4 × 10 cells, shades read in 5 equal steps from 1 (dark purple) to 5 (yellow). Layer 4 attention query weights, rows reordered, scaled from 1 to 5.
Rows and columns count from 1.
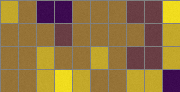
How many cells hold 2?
6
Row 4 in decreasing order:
5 4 4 4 4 3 3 3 3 1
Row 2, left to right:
3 3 3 2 3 3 3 3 2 4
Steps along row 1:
down down same up same same down same up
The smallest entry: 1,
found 3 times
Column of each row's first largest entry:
10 10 3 4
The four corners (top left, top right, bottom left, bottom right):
4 5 3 1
